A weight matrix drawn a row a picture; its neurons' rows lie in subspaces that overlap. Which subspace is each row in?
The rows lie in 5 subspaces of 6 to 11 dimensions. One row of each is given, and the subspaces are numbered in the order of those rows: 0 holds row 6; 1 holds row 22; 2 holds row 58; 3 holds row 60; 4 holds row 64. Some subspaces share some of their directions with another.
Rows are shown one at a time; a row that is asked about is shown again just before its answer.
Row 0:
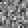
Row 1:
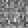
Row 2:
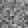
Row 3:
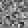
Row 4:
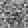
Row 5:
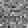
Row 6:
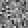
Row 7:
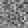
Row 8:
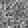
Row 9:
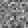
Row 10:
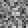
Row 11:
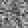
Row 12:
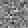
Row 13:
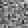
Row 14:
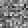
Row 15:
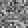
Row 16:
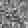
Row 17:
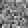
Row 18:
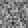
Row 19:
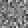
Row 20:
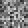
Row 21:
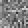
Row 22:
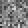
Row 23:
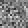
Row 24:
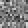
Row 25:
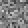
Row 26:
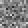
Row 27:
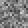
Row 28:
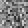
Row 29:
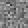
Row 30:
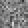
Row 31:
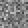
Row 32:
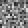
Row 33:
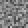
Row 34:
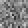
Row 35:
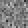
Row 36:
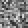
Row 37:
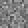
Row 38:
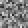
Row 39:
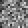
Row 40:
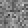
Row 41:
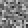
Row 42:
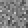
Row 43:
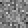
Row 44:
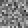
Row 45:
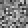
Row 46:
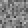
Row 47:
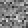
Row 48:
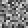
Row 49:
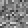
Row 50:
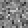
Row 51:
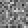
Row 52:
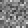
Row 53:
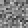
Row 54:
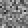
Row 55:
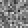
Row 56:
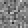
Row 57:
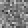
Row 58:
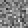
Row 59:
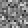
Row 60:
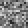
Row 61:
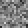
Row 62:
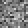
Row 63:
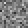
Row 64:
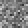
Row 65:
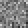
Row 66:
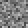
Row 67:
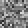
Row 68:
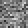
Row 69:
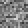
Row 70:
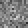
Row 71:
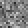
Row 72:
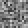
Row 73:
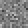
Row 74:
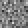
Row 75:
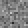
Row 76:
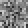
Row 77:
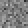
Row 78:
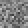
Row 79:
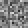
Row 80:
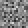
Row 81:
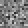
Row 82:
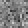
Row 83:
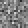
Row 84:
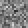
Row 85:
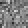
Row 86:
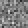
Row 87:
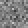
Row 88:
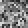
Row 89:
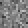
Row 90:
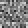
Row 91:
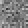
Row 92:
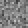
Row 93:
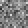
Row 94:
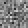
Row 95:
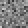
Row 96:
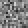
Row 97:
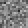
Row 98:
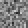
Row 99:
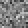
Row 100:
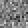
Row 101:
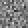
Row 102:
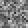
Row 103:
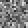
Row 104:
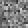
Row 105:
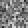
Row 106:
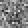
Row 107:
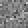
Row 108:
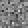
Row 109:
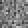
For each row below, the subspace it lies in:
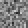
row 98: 2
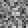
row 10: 2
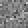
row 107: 3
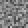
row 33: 0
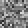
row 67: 2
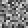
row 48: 3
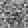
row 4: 4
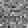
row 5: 2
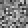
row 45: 2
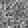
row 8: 3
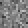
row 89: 3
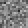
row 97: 3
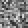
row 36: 2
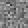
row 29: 3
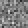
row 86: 4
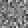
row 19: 2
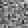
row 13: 4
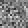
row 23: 1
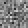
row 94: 4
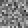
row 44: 2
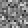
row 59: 2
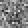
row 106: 4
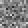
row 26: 2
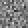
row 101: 3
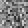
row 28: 0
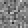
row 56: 4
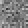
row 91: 2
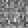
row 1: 2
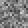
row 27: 2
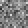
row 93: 4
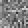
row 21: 2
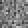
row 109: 4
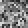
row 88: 4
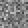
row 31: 4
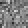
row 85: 3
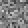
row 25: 4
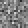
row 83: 4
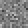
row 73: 4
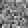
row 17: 4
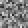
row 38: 2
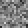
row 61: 3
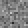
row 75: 3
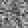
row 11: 2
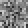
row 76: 2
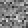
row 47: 2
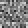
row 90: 3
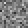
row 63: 3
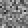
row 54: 3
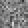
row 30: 1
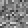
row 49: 3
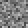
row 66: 0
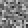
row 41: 2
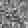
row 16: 1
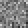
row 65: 3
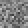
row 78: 4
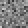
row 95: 3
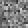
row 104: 2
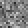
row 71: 3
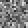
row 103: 3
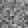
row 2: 4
